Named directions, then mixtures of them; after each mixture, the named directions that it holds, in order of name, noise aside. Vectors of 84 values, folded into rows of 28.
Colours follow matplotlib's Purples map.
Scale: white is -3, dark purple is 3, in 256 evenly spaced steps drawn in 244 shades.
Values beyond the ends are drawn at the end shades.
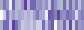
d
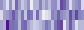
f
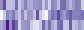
d, f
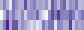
d, f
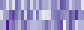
f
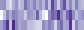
d, f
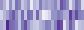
f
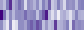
d, f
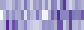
d, f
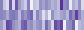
d, f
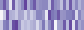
d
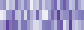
d, f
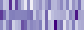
d, f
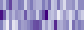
d, f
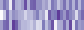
d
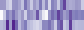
d, f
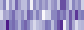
f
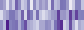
f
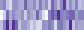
d, f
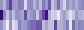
d, f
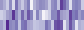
f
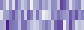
f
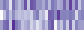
d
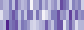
f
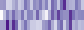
d, f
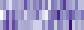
d, f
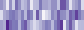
f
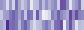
f
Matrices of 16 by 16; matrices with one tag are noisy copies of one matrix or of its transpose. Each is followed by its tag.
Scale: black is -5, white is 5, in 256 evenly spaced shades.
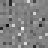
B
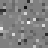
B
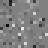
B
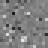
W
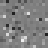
W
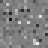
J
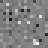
J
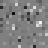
W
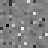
B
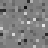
B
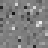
W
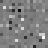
J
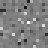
B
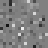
B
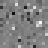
W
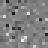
W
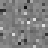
B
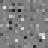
J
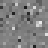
W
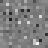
J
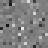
B
